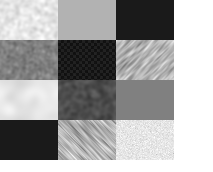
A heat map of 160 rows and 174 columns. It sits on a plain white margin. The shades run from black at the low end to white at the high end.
The table splits into 4 rows of 3 panels. Panel 1,1: very high, blotchy, faint in contrast. Panel 1,2: high, flat. Panel 1,3: very low, flat. Panel 2,1: middling, blotchy, faint in contrast. Panel 2,2: very low, checkered, faint in contrast. Panel 2,3: high, slanting up to the right. Panel 3,1: very high, smooth, faint in contrast. Panel 3,2: low, blotchy, faint in contrast. Panel 3,3: middling, flat. Panel 4,1: very low, flat. Panel 4,2: high, slanting down to the right. Panel 4,3: very high, fine-grained, faint in contrast.
